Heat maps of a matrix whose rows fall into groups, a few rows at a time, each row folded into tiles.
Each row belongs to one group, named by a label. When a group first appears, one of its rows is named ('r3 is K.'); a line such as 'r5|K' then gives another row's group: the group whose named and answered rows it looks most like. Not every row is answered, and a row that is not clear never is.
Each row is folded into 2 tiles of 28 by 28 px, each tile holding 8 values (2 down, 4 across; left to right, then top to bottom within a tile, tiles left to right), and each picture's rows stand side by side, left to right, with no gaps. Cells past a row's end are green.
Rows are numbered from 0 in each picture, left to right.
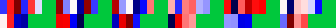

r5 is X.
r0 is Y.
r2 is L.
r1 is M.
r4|M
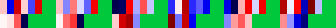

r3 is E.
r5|M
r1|L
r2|X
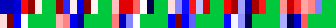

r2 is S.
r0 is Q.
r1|M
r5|S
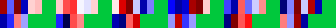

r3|Q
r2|S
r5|E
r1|S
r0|L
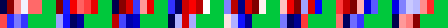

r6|S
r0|Y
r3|X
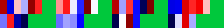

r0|M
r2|L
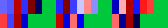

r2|E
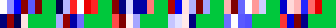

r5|E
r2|L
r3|M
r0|Q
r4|Y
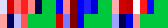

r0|S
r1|E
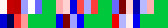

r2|Y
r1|Q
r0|S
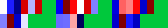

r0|Q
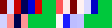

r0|L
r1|S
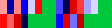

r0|L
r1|X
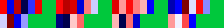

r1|S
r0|L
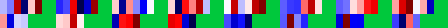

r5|Q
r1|L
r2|X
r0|L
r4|Y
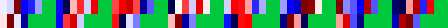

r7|X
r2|S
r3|Q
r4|S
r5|Q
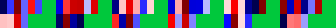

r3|E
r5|L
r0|E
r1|Q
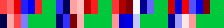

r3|L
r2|S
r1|X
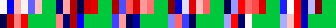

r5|L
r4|Q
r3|M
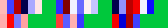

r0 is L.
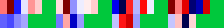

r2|X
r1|Y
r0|Y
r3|L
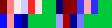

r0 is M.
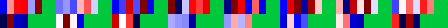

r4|Y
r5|Y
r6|M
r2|E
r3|M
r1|Q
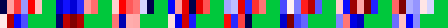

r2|S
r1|X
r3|E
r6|M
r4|E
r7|Y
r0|Q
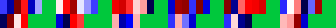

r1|S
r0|X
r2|S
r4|M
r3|Y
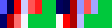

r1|X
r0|X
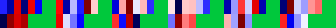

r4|E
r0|X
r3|X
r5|Y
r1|M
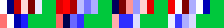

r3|S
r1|S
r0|M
